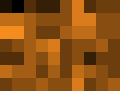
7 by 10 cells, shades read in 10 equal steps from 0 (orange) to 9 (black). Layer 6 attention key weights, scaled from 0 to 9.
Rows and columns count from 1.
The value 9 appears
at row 1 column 2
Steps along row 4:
down down down down up down same down up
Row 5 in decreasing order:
7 6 6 5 5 5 4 4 3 2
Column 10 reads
5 4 4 5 5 5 3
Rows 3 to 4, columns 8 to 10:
2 4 4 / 4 3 5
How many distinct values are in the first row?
7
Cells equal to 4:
19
